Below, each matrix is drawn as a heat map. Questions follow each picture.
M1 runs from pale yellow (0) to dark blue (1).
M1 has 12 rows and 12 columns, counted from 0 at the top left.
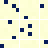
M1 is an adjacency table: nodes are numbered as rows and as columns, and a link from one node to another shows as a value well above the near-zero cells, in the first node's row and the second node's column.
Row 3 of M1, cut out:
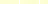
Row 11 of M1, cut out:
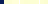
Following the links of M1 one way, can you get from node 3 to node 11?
no
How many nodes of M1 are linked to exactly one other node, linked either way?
2
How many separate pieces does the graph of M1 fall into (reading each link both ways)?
2
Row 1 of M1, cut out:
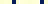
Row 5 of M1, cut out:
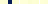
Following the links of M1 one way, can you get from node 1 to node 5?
no
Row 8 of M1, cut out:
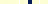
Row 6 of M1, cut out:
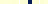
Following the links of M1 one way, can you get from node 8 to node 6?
yes
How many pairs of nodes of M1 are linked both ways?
0
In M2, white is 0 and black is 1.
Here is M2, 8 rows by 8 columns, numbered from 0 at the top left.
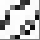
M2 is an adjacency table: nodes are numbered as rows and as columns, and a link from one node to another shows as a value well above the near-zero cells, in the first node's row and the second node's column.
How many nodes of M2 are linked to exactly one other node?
0
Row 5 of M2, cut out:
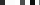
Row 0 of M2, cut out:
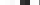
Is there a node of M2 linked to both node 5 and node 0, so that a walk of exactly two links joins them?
yes
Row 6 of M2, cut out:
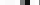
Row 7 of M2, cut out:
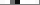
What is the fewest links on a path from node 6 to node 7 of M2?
4
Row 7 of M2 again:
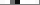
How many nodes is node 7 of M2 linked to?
2
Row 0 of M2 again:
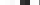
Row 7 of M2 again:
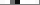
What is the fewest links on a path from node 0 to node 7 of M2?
4
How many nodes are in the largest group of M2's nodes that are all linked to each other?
3
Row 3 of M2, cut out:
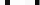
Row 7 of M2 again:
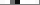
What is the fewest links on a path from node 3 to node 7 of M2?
1
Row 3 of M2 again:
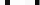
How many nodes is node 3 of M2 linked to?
2
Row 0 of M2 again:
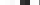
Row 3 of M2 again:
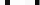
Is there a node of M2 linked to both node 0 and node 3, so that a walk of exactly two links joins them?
no
